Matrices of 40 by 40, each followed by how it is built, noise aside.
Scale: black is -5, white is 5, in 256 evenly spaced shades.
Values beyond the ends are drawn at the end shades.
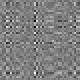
low rank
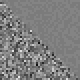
lower triangular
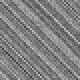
Toeplitz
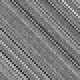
Toeplitz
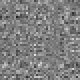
low rank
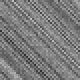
Toeplitz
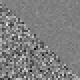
lower triangular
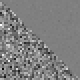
lower triangular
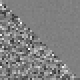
lower triangular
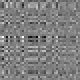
low rank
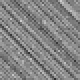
Toeplitz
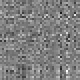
low rank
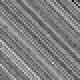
Toeplitz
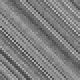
Toeplitz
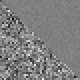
lower triangular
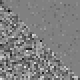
lower triangular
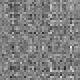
low rank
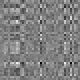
low rank
